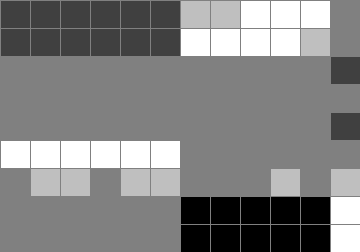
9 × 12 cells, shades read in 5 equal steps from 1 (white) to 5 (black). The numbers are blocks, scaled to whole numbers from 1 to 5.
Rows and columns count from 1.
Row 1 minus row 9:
1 1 1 1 1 1 -3 -3 -4 -4 -4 2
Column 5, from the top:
4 4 3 3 3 1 2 3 3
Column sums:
27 26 26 27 26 26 28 28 27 26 28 24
